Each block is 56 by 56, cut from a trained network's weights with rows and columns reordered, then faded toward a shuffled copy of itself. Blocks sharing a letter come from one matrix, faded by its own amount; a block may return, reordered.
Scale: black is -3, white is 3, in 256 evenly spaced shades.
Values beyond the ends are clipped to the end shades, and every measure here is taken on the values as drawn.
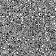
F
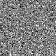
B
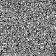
B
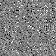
F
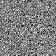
B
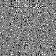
F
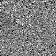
B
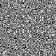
B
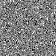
B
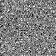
B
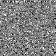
F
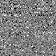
F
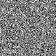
B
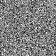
B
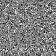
F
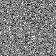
F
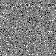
F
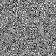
B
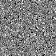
B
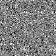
B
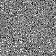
F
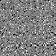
F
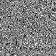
B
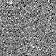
B
